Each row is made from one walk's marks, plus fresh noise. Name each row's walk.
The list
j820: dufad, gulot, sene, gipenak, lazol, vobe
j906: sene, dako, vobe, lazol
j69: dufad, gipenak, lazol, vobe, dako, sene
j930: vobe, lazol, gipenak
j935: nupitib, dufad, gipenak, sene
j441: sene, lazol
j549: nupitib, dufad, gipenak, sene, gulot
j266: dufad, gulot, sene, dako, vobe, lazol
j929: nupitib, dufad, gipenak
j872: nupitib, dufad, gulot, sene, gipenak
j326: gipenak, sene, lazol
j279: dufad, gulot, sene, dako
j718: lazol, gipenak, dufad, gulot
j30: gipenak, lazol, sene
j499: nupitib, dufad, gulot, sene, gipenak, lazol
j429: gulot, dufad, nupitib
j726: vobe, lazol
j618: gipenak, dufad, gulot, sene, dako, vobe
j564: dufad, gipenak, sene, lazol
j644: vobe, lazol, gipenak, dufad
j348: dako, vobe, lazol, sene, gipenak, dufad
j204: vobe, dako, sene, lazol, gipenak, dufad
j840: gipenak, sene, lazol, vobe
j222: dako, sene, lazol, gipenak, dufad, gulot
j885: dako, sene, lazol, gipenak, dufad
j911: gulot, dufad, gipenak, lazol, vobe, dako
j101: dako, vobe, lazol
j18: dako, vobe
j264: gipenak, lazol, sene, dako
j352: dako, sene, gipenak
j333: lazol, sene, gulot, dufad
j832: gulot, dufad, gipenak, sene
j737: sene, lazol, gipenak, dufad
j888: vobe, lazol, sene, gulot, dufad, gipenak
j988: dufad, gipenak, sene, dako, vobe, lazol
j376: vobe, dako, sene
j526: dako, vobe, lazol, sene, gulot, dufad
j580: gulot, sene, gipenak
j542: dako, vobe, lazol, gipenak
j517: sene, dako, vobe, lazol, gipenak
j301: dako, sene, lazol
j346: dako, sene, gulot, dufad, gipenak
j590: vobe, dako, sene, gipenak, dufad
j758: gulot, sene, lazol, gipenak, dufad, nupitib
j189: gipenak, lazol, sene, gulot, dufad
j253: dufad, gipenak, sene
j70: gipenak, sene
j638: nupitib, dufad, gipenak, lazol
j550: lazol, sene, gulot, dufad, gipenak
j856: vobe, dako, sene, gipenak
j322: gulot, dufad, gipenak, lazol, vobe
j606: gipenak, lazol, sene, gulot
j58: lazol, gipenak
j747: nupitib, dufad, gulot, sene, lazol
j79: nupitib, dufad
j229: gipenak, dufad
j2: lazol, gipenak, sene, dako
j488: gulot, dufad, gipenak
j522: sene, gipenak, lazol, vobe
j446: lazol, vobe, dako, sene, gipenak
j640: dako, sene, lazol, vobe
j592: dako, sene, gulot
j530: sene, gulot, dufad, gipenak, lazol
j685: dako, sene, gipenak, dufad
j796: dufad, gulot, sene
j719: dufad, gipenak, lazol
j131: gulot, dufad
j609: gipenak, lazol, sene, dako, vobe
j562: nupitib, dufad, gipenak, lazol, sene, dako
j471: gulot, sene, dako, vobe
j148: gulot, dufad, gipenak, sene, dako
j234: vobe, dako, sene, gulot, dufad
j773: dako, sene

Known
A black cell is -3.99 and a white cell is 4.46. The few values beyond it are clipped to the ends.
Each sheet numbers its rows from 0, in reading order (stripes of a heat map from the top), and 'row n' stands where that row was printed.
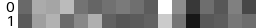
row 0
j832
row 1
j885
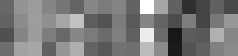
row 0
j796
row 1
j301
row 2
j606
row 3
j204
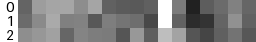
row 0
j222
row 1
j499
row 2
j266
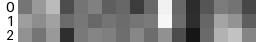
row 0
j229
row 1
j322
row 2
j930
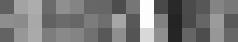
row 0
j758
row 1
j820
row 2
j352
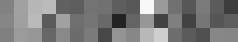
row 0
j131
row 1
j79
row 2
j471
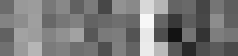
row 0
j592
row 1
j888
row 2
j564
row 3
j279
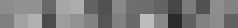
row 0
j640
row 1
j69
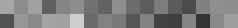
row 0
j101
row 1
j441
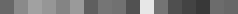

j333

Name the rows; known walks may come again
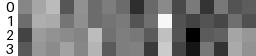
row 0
j79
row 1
j935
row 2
j30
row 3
j326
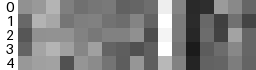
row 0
j911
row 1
j253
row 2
j70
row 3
j222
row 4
j988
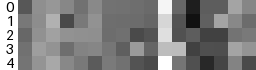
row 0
j606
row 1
j719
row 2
j747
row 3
j856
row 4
j872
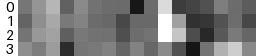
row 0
j929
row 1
j346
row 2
j618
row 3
j930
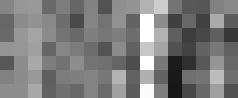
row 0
j471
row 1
j580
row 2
j796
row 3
j266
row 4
j189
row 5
j522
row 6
j820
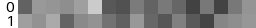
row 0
j301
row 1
j101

